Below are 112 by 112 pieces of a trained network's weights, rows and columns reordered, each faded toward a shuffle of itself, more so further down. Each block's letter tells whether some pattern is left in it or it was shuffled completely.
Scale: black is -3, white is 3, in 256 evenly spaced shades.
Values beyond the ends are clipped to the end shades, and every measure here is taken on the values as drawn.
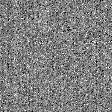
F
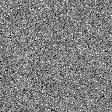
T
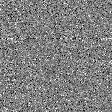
F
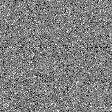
F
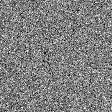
T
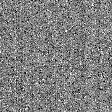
F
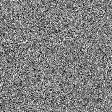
F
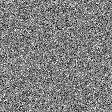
T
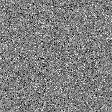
F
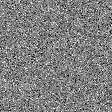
T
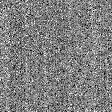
F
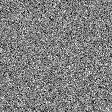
T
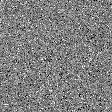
T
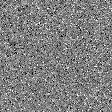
T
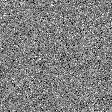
T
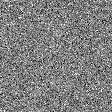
T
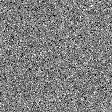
T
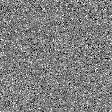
F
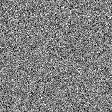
F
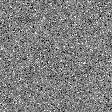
T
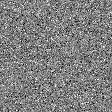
T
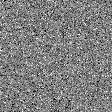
T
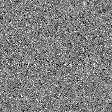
F
